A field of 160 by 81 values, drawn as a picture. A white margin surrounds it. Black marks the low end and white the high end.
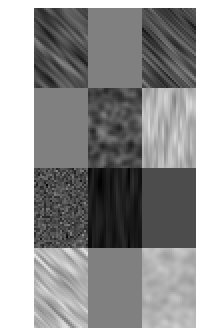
It is made of 4 by 3 panels. Panel 1,1: low, slanting down to the right. Panel 1,2: middling, flat. Panel 1,3: low, slanting down to the right. Panel 2,1: middling, flat. Panel 2,2: low, blotchy. Panel 2,3: high, streaked downward. Panel 3,1: low, fine-grained. Panel 3,2: very low, streaked downward, faint in contrast. Panel 3,3: low, flat. Panel 4,1: high, slanting down to the right. Panel 4,2: middling, flat. Panel 4,3: high, blotchy, faint in contrast.
